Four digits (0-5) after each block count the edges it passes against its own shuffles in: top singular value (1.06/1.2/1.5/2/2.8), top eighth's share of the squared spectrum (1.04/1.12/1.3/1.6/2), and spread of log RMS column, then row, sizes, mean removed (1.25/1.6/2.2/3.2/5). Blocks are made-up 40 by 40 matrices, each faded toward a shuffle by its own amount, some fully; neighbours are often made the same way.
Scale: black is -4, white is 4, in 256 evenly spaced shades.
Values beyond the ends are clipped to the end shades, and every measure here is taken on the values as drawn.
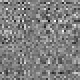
4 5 2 3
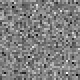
2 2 0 0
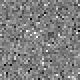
0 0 0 0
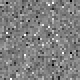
1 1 1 0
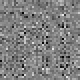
4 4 2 2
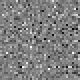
3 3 1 2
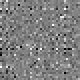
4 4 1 1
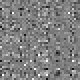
4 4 2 2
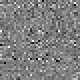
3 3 2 2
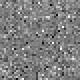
2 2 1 1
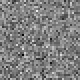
2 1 0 0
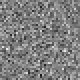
1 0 0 0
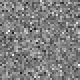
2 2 0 0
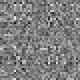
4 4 2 2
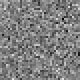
2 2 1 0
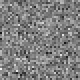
2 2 0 1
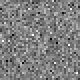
0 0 0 0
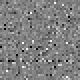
2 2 0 1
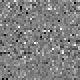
2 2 0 1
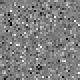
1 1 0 0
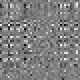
4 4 3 3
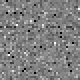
2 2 0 0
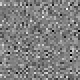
3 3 1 1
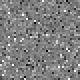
1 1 0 0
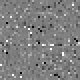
2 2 0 0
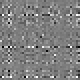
4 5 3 3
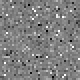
1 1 0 0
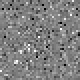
1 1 0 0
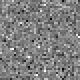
0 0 0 0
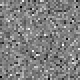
1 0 0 0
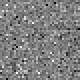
2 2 0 0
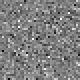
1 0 0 0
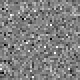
0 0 0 0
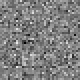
3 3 1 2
